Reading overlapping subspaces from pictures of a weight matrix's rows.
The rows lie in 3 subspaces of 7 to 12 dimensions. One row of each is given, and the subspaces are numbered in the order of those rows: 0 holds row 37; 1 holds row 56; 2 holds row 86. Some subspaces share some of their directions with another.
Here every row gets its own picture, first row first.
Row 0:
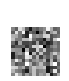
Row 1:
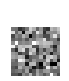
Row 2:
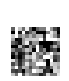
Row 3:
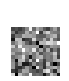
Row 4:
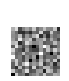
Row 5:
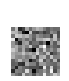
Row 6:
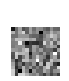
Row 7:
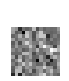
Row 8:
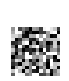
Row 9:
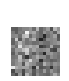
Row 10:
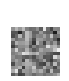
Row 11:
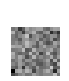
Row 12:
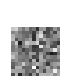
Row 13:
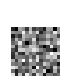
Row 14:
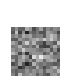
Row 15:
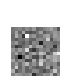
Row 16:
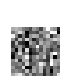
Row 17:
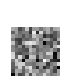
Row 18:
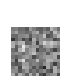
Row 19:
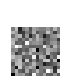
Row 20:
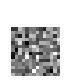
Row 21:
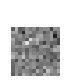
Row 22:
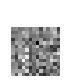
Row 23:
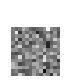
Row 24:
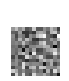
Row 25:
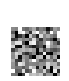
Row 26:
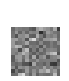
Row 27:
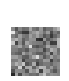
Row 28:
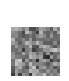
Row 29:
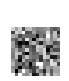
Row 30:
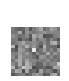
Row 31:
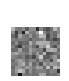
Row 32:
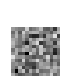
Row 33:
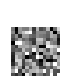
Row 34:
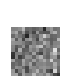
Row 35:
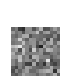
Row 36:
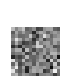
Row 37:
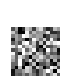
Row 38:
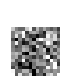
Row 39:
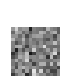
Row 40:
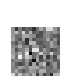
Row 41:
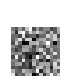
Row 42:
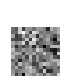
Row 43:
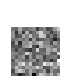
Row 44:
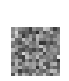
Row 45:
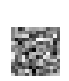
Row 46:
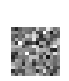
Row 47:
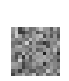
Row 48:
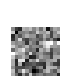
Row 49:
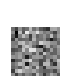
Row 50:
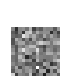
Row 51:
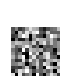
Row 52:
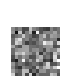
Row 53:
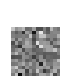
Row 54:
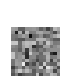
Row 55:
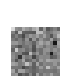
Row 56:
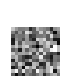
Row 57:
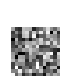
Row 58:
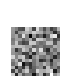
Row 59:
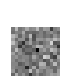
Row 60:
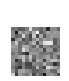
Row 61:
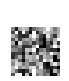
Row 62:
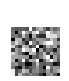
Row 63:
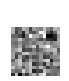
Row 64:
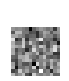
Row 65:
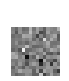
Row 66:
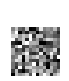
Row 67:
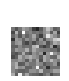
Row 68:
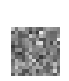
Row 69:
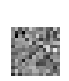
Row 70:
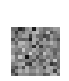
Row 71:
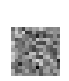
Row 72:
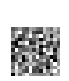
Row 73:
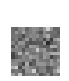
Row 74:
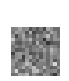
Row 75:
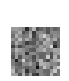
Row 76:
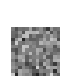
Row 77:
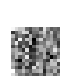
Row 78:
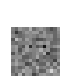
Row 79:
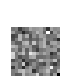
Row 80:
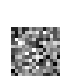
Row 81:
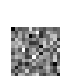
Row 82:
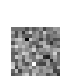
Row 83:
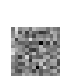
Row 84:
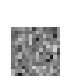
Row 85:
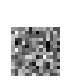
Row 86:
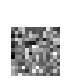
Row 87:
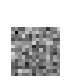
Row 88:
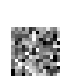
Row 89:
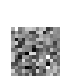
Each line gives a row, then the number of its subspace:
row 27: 1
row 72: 1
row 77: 1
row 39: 1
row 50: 2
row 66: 0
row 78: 1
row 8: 1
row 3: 0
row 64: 1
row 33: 1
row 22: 1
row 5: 2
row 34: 1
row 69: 1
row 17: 2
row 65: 1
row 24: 1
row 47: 0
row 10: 1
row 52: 2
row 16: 1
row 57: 2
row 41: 1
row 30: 1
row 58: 1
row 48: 0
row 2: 0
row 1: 1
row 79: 1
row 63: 0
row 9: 1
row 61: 2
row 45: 2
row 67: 2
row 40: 0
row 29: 1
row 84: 1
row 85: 1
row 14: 0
